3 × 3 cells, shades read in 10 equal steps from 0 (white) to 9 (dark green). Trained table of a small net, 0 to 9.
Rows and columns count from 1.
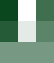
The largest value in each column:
9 5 7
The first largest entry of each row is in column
1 1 1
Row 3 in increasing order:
5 5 5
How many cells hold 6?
1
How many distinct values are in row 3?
1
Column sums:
22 6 18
